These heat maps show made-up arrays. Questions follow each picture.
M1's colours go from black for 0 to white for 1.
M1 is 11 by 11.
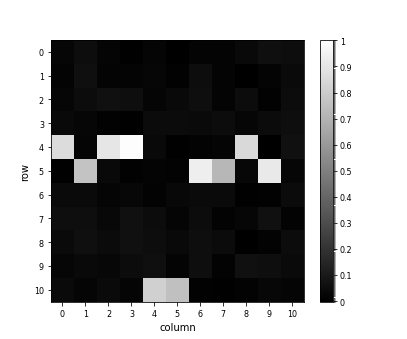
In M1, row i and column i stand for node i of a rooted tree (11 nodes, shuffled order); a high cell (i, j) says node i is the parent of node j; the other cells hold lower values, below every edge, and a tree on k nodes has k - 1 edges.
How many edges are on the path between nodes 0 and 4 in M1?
1
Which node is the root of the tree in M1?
10
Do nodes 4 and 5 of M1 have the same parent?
yes
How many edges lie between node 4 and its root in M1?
1
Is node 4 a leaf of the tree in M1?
no
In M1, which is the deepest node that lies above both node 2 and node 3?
4
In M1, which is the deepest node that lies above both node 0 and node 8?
4
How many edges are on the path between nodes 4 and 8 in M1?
1
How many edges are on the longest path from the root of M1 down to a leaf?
2
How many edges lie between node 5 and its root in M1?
1
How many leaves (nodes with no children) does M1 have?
8
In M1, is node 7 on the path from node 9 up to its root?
no
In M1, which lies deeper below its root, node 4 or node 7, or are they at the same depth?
node 7
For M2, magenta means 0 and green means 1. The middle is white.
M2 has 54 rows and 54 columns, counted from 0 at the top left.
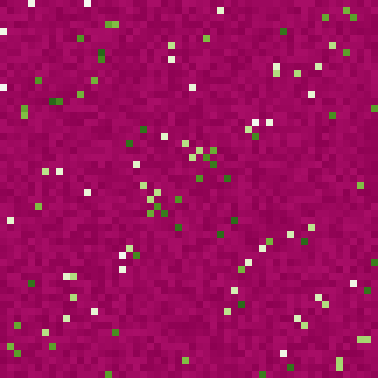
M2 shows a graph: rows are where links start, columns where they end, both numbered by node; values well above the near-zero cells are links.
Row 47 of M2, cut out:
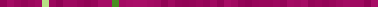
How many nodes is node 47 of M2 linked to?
2
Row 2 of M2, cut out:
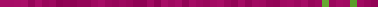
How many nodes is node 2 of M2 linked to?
2
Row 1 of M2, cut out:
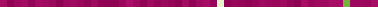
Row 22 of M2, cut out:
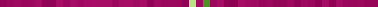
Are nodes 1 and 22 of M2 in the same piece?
no
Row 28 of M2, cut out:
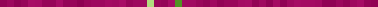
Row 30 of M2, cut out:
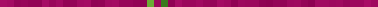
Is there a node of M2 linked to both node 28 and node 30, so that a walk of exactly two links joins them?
yes
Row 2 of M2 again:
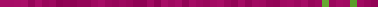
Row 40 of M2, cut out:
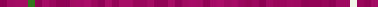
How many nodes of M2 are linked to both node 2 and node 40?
1
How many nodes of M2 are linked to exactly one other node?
0
